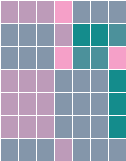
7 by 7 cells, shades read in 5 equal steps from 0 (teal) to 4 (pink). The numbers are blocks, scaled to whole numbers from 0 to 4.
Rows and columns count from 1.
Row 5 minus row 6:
0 0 0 0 0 0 0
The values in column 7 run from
0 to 4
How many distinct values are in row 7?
2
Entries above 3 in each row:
1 0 2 0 0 0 0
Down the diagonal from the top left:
3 2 2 2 2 2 2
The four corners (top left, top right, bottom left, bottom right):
3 2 2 2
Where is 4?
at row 1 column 4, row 3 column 4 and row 3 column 7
